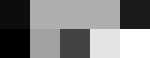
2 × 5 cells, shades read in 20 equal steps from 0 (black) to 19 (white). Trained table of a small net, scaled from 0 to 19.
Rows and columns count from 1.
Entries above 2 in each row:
3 4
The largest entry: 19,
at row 2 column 5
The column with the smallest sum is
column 1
